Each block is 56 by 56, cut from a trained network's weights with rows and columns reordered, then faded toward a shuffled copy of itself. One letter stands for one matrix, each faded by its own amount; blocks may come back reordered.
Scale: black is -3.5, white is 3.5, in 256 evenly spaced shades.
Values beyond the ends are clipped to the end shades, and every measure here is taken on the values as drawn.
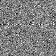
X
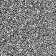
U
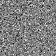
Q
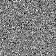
Q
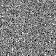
Q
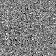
Q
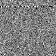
X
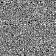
Q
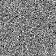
Q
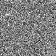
U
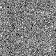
Q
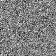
U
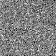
Q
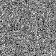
Q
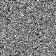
X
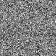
U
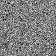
X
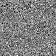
Q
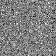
Q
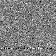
X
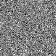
U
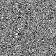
X
